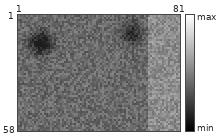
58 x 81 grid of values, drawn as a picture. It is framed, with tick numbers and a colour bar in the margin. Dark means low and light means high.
Ninth with the lowest average: top left. Histogram: bell-shaped. Seam: vertical, 80% of the way across, the right part higher. Dips: two.
